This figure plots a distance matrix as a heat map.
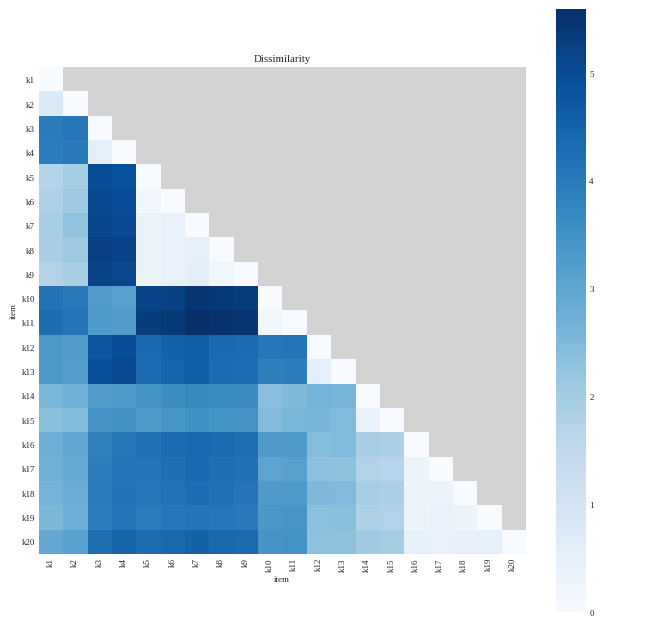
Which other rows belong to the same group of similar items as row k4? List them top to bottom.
k3
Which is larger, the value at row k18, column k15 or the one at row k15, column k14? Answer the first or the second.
the first
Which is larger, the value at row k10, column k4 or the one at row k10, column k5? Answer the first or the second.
the second
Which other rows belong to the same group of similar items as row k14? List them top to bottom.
k15
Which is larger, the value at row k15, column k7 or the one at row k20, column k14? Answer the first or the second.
the first
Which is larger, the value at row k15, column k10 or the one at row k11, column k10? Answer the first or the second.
the first
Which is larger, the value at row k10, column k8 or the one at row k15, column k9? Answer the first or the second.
the first
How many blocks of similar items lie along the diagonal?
7
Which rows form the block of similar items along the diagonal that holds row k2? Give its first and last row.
k1 to k2
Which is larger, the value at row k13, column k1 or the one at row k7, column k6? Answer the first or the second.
the first
